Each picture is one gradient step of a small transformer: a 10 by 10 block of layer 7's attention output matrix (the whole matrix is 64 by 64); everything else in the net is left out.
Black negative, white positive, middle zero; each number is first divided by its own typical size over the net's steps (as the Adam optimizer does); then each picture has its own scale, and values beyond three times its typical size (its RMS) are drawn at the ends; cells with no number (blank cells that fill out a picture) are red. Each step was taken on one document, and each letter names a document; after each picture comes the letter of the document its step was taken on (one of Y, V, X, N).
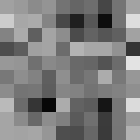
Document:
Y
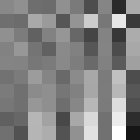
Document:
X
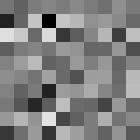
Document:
Y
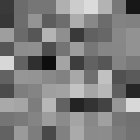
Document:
Y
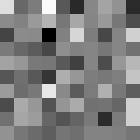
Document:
Y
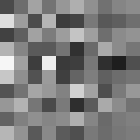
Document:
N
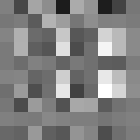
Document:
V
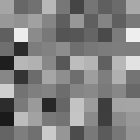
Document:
Y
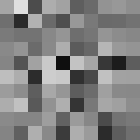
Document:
V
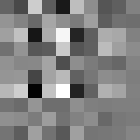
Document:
V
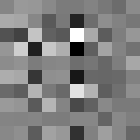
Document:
N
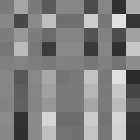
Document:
X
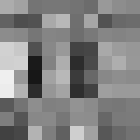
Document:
V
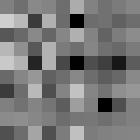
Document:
N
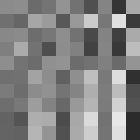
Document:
X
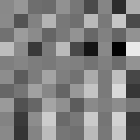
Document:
X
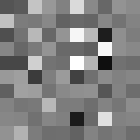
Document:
N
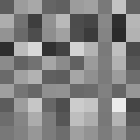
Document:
X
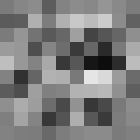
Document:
Y
